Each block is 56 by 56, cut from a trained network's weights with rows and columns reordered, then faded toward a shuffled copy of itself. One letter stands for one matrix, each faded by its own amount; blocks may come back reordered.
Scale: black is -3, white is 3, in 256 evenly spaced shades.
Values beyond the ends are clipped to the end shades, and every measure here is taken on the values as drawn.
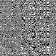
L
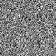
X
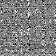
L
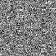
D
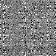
L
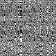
L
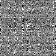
L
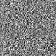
X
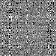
L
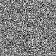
X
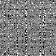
L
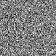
D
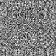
X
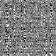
L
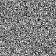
D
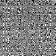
L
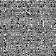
L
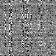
L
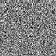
X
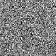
D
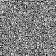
D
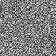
X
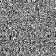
D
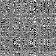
L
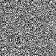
X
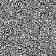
D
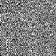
X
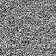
X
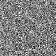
D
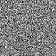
D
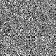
D
